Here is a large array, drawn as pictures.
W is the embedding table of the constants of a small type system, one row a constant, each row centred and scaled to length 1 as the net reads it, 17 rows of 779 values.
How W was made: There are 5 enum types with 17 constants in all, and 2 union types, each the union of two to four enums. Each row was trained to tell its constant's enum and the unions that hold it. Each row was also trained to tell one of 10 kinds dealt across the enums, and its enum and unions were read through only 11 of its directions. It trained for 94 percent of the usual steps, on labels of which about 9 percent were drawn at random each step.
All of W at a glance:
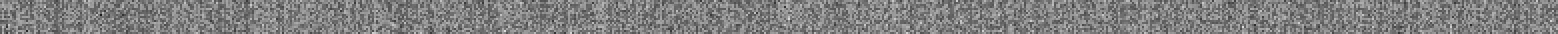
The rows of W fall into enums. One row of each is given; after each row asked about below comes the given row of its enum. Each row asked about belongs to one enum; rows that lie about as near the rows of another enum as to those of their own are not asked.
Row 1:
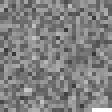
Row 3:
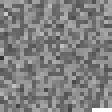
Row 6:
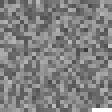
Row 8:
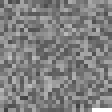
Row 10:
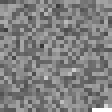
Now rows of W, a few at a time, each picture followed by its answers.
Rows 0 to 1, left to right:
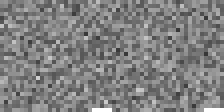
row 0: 8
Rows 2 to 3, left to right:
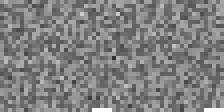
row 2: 3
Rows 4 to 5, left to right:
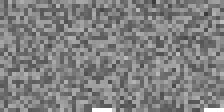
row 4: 10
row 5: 8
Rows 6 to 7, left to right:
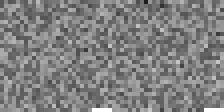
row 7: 3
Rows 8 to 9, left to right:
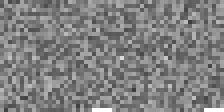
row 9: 3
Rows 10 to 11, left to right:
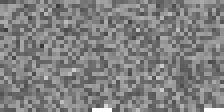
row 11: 10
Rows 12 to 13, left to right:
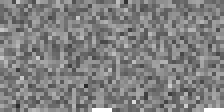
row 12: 1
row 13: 1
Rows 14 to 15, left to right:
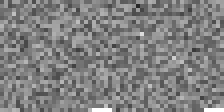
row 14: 6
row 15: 8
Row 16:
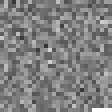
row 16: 6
